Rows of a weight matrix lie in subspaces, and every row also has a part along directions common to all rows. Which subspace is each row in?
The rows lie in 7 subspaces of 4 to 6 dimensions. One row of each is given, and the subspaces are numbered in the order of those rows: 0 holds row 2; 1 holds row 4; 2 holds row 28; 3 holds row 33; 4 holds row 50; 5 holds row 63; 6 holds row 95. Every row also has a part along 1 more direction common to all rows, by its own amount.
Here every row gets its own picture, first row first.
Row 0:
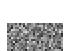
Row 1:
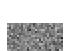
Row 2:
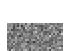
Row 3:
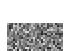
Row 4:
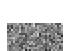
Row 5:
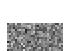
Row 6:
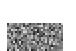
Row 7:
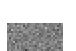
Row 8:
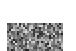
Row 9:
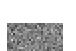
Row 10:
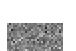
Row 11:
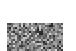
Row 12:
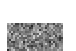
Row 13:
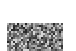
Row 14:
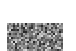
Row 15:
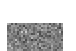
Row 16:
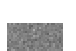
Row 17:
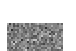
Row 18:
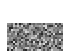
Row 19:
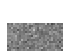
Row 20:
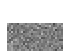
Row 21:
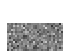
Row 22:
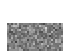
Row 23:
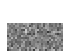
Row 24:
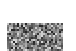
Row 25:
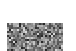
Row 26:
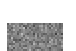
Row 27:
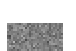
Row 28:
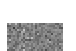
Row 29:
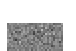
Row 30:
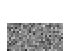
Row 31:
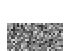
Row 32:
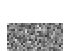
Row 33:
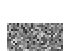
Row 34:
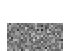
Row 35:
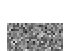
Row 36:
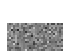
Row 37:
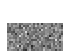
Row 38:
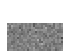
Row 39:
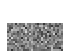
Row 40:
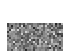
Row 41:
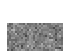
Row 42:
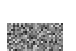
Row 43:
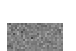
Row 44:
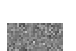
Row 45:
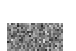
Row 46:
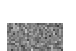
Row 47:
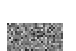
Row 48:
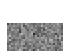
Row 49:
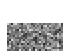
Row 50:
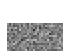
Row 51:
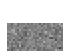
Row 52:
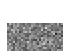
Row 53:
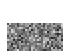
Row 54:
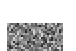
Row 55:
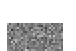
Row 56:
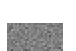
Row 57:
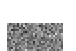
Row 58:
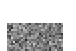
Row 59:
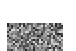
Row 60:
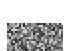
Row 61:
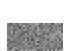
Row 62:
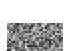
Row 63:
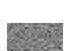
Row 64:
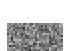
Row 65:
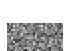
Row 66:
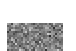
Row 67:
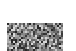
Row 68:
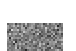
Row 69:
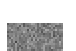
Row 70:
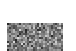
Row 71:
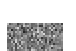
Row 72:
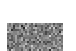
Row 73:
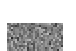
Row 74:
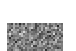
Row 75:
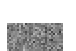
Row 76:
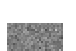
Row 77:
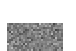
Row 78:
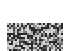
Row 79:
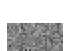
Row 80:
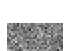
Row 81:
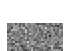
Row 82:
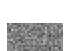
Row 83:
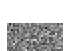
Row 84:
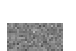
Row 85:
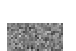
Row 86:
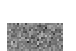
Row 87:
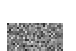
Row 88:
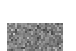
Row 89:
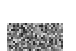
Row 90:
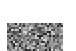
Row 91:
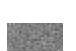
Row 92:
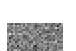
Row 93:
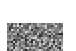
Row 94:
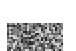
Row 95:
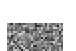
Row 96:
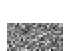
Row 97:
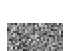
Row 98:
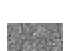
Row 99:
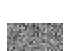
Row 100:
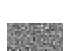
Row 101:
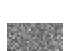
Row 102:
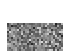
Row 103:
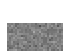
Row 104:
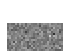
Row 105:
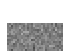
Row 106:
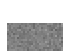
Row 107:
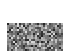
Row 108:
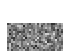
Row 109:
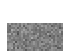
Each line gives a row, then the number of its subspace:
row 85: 0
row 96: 0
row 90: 0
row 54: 6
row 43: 2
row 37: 0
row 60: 5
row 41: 0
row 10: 0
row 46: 5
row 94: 3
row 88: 2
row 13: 2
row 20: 2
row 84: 6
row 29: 5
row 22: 3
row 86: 2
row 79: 1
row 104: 1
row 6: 5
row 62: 4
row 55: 5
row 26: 1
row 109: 2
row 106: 3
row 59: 3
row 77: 2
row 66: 0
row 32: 2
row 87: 6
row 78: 6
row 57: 1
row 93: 5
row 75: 1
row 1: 3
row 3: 5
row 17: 4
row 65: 1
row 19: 4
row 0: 3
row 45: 0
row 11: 4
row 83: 4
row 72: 0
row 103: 6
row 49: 0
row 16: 4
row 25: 2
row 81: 5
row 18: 5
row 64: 1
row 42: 6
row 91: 4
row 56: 5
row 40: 3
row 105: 3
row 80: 3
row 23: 0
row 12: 4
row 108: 6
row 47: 5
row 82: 0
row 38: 3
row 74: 6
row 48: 1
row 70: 2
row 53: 0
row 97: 2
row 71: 5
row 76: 3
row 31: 0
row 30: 4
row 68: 6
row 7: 6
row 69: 5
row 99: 1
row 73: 3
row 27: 1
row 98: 1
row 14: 6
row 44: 1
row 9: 2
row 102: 3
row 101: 3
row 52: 4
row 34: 5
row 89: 1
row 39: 5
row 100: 5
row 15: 2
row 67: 2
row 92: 6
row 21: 6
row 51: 0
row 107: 6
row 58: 1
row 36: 4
